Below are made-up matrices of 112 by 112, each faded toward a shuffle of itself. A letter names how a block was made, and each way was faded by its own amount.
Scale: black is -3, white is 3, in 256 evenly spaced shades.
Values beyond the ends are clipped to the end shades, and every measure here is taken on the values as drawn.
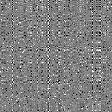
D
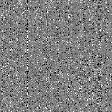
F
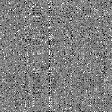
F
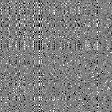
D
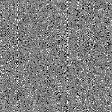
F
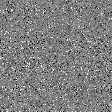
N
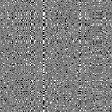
D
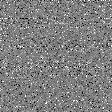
N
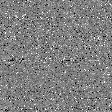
N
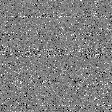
N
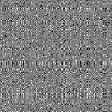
D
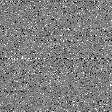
N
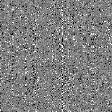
F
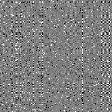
D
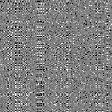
D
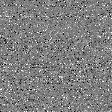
N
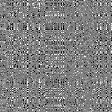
D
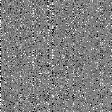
F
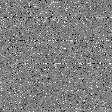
N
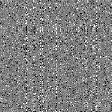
F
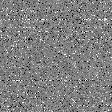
N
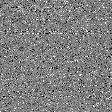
N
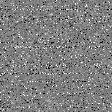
N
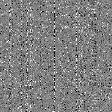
F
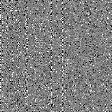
F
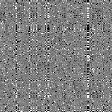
D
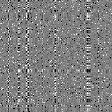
D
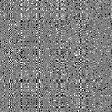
D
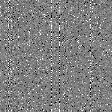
F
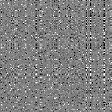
D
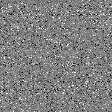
N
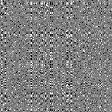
D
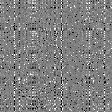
D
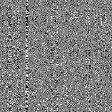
F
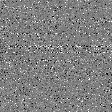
N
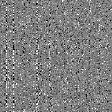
F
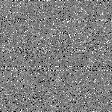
N
